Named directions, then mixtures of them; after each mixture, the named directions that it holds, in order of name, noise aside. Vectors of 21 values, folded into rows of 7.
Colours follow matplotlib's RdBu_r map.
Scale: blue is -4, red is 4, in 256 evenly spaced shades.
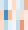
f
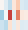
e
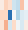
e, f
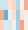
e, f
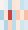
e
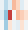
e, f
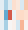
e, f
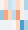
e, f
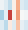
e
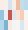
e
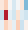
f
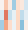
f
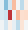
e, f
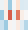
e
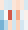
e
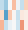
f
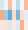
e, f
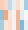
e, f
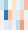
f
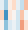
f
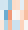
e, f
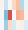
e, f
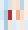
e, f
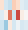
e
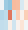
e, f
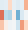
e, f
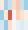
e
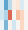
e, f
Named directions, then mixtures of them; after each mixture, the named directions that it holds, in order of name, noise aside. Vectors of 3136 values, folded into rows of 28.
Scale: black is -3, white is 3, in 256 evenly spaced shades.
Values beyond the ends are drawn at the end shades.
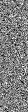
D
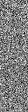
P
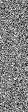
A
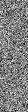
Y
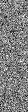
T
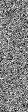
Y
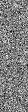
P, T, Y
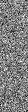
T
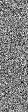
D, P, Y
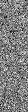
T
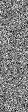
T, Y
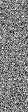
A, T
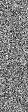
P, T, Y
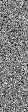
D, T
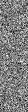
T, Y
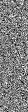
D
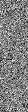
Y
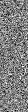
D, Y
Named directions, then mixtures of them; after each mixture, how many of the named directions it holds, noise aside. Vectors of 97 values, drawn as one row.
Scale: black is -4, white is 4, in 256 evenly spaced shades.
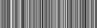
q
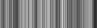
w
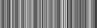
two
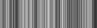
one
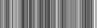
two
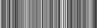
two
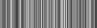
two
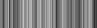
one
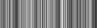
two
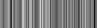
two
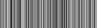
one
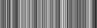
two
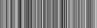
two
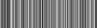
one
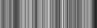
one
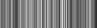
two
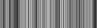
one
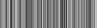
two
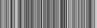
two
